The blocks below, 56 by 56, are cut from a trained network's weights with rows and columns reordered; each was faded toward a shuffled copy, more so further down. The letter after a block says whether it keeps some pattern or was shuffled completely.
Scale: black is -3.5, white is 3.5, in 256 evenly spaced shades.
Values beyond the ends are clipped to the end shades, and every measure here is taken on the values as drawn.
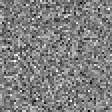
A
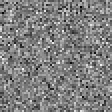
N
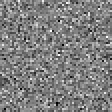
A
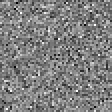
N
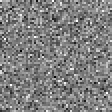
A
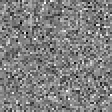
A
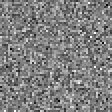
N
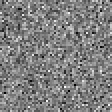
A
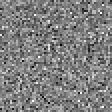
A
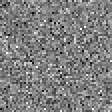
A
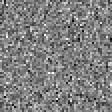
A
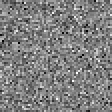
N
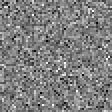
N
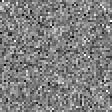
N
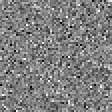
N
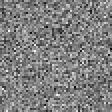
A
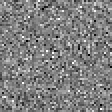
N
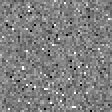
N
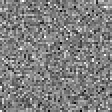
A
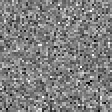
N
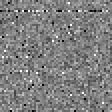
A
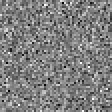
A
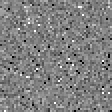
N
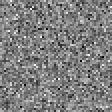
N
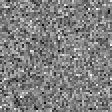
A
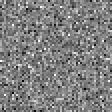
N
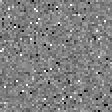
N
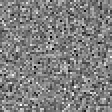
A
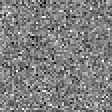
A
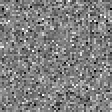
N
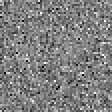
N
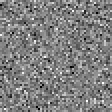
N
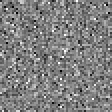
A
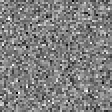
A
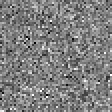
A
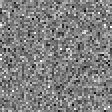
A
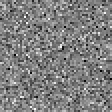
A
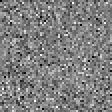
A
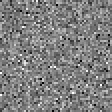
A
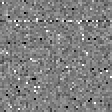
A
